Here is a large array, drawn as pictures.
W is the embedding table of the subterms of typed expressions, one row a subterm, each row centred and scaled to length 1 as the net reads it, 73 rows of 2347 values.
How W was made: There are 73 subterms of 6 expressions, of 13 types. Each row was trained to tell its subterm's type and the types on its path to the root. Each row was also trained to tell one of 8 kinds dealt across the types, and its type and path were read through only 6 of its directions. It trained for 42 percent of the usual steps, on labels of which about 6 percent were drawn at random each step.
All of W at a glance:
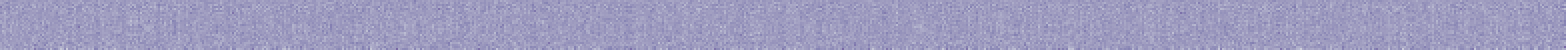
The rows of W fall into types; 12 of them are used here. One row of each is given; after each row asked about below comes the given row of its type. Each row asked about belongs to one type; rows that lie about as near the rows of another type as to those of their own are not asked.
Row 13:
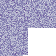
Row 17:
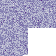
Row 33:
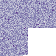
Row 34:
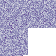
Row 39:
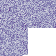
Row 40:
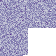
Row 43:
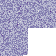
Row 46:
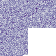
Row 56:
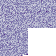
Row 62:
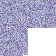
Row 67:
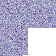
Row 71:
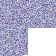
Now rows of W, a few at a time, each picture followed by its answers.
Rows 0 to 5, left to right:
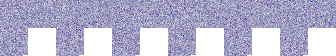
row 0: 33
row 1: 17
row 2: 56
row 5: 46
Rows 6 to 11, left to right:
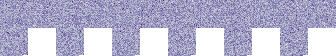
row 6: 71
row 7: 71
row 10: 62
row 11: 17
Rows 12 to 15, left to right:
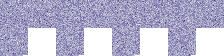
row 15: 40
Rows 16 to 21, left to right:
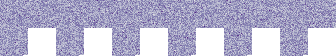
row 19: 33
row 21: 43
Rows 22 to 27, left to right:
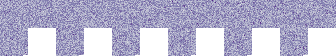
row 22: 46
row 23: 56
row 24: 71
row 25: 43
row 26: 40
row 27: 71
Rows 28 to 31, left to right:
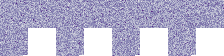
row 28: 56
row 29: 17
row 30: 43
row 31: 39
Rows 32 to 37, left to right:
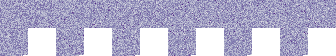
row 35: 40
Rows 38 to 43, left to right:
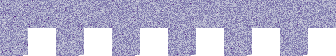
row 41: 56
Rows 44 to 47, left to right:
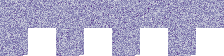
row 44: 40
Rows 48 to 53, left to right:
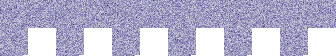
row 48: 34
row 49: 62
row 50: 39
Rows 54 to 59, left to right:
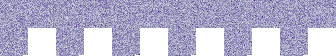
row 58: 40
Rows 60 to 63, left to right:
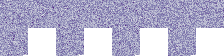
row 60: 71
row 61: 56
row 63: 33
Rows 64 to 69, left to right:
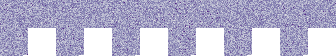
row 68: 39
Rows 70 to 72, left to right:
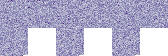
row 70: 17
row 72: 39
